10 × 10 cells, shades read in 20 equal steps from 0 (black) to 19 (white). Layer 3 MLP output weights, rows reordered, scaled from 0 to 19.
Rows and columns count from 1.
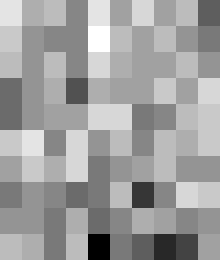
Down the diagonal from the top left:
17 11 14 6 16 14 12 10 10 12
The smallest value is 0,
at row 10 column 5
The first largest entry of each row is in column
1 5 5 10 5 2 4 9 4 1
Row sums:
132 125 127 118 123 135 124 106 108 86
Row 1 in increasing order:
7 10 12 12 13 14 14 16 17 17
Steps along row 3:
down up down up down down same up down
